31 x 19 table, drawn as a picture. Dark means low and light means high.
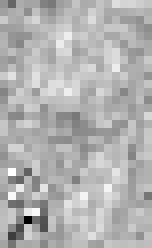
Neither half mirrors the other. The bottom left is the ninth with the lowest average. The bottom left is the roughest part. In the bottom left lies a patch that is rougher than the rest.
